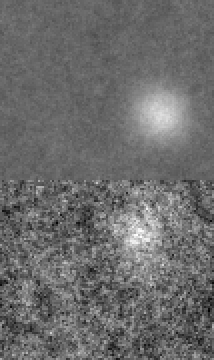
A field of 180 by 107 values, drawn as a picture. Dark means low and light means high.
Average level on the scale: 40%. Bumps: two. Mirror symmetry: none. Grain: blotchy. Seam: horizontal, 50% of the way down, the top part calmer.
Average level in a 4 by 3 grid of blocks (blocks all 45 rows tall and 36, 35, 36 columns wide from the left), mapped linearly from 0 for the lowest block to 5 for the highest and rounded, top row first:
111 / 125 / 134 / 110
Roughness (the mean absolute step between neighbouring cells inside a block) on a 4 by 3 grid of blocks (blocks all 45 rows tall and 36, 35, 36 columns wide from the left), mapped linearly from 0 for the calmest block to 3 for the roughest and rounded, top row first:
0 0 0 / 0 0 0 / 3 3 3 / 3 3 3
